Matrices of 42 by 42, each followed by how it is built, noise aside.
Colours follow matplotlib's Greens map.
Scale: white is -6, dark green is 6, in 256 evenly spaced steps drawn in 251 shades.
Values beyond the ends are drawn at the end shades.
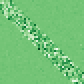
banded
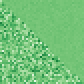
lower triangular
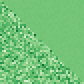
lower triangular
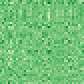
low rank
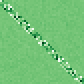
banded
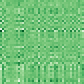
low rank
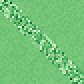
banded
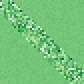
banded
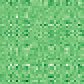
low rank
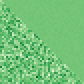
lower triangular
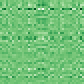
low rank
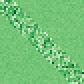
banded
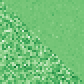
lower triangular
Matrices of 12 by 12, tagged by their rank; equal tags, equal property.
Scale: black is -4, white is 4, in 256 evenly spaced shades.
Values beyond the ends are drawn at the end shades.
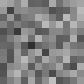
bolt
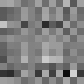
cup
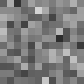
bolt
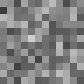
bolt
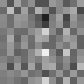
cup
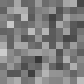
bolt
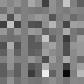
cup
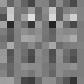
cup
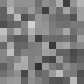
bolt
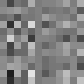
cup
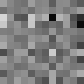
cup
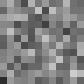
bolt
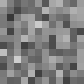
bolt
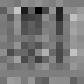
cup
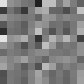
cup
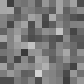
bolt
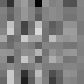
cup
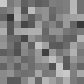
bolt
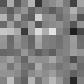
cup
